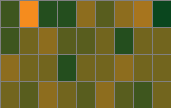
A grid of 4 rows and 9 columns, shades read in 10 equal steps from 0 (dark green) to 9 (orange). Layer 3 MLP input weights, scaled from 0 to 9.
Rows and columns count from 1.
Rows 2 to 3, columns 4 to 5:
3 3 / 1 4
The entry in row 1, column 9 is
0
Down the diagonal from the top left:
2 4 4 4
